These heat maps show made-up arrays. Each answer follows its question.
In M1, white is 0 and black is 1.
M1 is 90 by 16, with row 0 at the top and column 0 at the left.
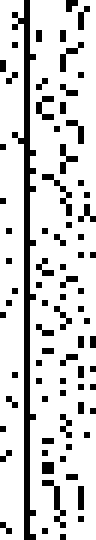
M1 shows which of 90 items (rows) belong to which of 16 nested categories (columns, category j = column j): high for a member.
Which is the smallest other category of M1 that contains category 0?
10
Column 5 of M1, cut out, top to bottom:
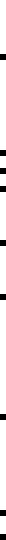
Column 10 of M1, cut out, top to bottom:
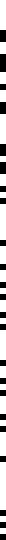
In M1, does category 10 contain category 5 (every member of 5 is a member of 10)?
yes
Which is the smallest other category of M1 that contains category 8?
7
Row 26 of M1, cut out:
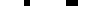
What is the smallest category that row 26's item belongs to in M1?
12
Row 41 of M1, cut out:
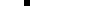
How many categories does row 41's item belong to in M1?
1
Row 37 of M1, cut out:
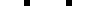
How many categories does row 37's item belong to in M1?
2
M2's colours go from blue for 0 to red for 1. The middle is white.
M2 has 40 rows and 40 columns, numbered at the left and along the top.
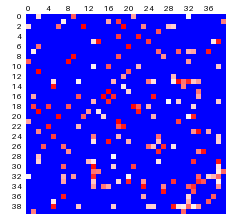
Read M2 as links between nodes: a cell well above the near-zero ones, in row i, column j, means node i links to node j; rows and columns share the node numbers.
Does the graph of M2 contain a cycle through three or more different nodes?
yes
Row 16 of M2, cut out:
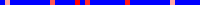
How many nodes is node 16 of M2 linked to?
6
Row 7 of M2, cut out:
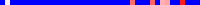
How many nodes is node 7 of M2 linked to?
6
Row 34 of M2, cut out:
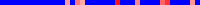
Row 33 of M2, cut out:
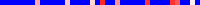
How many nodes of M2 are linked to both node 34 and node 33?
3
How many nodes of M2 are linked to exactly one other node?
1
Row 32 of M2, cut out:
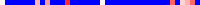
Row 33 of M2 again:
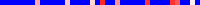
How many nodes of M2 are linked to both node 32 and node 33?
5
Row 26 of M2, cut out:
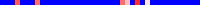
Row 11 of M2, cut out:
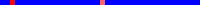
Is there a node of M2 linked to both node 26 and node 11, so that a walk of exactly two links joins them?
no
